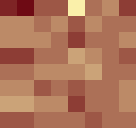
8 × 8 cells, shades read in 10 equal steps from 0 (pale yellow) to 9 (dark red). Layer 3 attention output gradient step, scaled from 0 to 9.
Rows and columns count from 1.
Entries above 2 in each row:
7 8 8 8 8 8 8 8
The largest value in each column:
8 9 6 6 7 6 5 7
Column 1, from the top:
8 4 4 7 5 4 3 6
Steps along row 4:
same down same down up up up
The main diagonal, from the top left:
8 4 4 5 4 5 5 5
